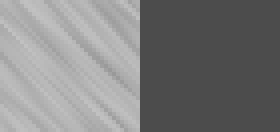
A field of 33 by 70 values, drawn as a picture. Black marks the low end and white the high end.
The table splits into one row of 2 panels. Panel 1,1: high, slanting down to the right, faint in contrast. Panel 1,2: low, flat.
